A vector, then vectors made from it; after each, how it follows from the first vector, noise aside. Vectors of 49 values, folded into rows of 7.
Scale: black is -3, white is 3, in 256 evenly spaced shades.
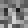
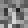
copied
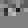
partly zeroed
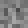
shrunk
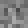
shrunk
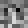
copied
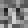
copied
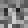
copied
